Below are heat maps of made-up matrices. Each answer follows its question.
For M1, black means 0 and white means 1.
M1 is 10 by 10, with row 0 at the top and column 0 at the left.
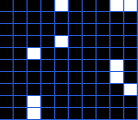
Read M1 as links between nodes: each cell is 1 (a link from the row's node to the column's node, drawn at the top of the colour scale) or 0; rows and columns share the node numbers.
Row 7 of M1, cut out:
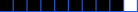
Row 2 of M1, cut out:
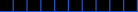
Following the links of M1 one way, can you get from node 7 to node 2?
yes
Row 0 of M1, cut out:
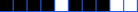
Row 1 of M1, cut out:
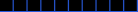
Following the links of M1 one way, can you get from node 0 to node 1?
no
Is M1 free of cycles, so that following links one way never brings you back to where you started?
yes
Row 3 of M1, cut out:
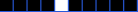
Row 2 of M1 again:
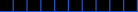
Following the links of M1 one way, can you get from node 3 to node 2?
yes
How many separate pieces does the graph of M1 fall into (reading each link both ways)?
2
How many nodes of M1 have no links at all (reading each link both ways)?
1
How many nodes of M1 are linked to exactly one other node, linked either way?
4
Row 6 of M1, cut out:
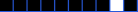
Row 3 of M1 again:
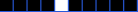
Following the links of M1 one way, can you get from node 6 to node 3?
no
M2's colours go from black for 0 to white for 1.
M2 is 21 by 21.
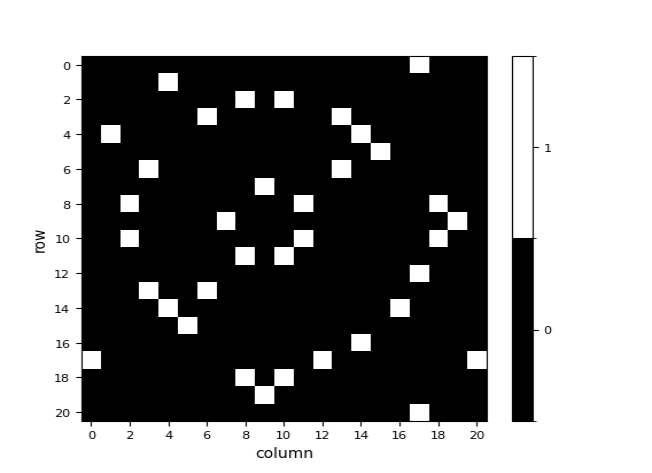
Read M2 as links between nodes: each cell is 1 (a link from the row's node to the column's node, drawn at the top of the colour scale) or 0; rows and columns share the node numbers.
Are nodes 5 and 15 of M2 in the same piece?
yes
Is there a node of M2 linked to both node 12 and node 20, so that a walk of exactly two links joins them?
yes
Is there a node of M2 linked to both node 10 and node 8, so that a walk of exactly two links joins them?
yes
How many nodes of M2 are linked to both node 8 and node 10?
3
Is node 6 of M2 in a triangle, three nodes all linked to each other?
yes
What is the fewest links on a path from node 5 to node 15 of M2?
1
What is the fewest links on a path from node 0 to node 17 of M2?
1
